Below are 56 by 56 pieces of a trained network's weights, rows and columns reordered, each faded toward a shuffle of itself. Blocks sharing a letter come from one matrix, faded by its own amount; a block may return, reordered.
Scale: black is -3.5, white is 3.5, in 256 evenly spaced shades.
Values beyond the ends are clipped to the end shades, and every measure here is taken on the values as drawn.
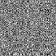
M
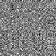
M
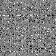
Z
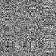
M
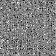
Z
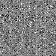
Z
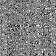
Z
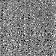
Z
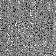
Z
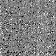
Z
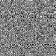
M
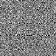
M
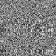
M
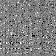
Z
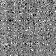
Z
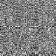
M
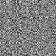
M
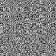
M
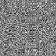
M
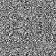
M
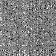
Z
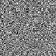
M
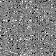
Z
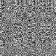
M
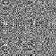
M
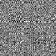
M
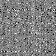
Z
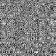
M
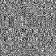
M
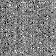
Z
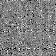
Z
